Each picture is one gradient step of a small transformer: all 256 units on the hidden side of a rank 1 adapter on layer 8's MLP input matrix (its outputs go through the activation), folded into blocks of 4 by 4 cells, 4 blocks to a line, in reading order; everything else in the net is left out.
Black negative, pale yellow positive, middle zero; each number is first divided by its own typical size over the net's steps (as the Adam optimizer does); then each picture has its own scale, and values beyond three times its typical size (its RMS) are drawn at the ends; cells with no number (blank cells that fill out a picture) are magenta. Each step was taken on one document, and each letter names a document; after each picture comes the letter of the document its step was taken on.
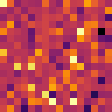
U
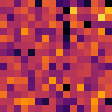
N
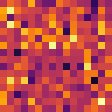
N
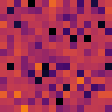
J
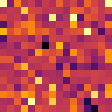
U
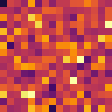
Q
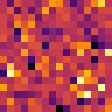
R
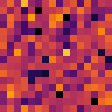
N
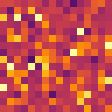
R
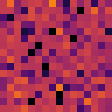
J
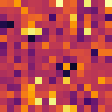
U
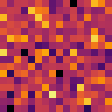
R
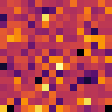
R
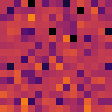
J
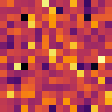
Q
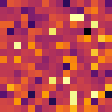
U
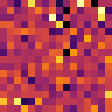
J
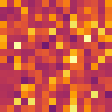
U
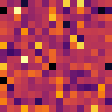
N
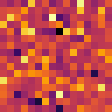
J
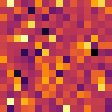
R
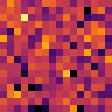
Q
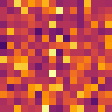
Q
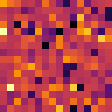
U
